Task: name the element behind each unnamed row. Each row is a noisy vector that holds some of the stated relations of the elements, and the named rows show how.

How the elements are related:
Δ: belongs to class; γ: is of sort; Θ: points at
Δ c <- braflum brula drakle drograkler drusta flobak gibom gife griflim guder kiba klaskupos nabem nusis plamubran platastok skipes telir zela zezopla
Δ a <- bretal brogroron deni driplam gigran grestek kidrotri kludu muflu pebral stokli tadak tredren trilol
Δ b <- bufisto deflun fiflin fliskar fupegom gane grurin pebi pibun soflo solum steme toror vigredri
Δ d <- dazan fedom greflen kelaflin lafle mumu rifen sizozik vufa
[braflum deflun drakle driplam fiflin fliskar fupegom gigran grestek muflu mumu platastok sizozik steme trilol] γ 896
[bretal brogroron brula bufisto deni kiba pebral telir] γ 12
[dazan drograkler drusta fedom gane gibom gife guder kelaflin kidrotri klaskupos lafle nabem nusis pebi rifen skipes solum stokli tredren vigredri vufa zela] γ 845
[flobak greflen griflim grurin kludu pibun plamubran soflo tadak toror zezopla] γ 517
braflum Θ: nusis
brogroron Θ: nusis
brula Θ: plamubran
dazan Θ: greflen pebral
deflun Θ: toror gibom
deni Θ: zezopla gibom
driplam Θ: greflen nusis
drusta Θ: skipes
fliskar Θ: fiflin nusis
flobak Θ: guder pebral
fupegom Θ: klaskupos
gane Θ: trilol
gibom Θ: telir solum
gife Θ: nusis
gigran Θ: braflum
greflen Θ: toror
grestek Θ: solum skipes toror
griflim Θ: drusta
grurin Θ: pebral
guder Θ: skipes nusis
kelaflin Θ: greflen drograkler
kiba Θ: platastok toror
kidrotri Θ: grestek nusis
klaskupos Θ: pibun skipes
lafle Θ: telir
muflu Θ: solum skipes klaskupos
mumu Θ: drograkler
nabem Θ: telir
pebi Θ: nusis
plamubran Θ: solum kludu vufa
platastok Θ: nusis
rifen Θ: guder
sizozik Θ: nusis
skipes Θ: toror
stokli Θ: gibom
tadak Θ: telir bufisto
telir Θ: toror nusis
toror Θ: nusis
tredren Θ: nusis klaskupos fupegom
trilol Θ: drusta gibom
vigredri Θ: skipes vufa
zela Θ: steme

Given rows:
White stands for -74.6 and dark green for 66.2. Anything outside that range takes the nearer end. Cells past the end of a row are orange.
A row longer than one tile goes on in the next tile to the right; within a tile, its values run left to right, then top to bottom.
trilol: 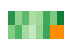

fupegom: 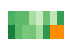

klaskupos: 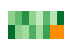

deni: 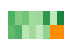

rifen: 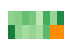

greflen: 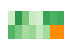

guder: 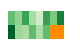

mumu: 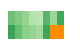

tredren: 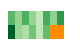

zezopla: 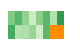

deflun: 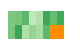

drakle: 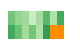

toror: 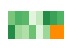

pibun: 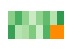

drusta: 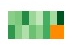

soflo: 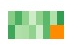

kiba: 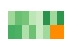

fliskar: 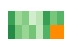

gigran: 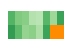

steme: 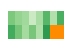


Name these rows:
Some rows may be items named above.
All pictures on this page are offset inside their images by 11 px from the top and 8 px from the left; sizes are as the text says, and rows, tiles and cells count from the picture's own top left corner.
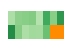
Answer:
kelaflin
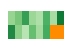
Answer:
vigredri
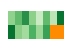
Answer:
klaskupos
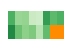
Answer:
driplam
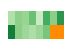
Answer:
dazan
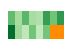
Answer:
kidrotri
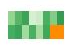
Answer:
grestek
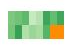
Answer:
deflun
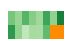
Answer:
gane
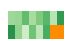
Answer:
solum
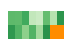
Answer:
muflu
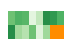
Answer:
toror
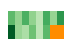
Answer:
tredren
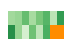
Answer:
solum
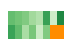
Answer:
brula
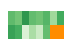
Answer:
gibom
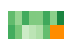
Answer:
stokli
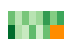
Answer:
nusis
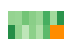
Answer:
zela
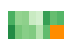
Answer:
driplam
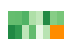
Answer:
telir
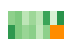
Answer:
pebral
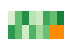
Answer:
skipes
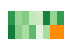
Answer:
brogroron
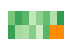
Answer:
plamubran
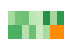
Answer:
kiba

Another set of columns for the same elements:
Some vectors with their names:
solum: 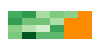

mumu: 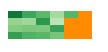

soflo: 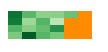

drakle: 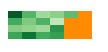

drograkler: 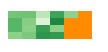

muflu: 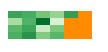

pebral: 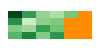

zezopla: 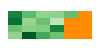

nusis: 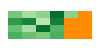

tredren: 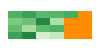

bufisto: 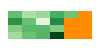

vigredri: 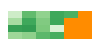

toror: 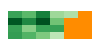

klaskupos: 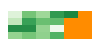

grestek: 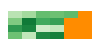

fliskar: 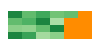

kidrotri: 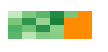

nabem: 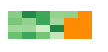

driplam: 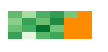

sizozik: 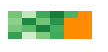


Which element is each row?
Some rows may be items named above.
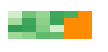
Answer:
vigredri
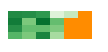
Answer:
greflen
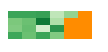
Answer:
deflun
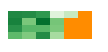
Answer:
greflen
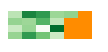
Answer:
gibom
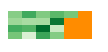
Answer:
dazan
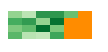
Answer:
brogroron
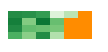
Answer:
greflen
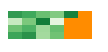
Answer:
fupegom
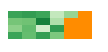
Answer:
deflun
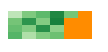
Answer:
kidrotri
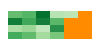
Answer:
telir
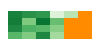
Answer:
greflen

